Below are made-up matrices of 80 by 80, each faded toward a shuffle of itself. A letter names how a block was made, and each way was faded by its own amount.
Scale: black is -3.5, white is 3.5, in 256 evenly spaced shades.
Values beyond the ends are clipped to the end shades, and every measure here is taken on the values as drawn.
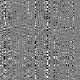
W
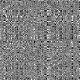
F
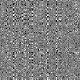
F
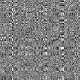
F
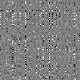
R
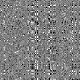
F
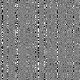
W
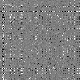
R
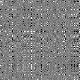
R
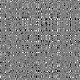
R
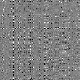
R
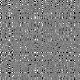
R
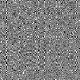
F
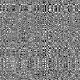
F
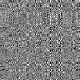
F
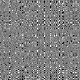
R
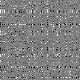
R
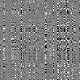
W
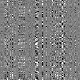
W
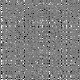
R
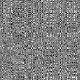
F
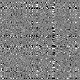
R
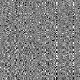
F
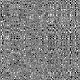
F
